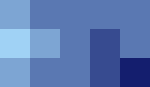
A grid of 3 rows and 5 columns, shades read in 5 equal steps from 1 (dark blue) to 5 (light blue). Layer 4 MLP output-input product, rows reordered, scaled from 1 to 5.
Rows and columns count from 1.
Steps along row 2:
down down down up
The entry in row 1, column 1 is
4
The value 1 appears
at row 3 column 5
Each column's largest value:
5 4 3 3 3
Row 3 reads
4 3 3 2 1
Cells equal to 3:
8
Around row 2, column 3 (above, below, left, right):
3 3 4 2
